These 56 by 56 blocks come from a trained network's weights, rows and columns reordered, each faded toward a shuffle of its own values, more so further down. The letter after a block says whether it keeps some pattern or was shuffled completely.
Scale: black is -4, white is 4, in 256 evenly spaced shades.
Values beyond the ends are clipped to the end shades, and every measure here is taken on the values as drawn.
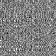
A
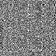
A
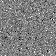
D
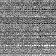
A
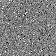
D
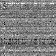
A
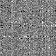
A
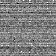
A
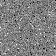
D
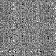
A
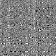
A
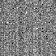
A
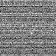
A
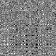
A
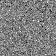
D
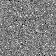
D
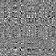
A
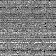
A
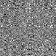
A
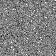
D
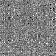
A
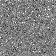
D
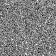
D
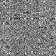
A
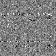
A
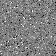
D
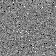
D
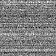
A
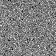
D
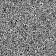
D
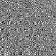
A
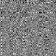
A
